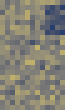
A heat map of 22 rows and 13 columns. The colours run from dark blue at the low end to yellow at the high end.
Odd patch: lower, in the top right. Mirror symmetry: none. Ninth with the lowest average: top right.
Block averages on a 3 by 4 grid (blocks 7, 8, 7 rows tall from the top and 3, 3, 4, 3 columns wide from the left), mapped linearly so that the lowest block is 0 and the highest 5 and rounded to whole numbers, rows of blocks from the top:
5530
4444
4444
